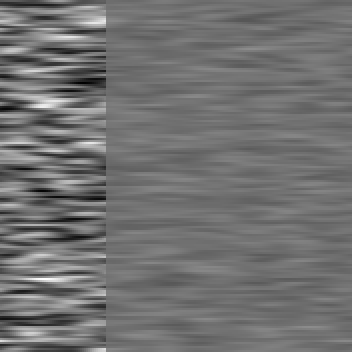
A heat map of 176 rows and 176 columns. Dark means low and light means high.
Grain: streaks across. Slope: none. Seam: vertical, 30% of the way across, the right part calmer. Histogram: heavy tails on both sides.
